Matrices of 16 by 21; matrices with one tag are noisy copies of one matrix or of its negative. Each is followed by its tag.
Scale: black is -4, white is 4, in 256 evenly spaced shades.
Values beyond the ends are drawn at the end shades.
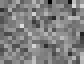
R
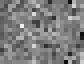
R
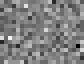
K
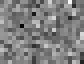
R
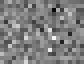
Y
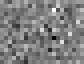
Y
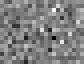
Y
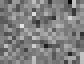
R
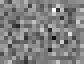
Y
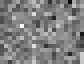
R
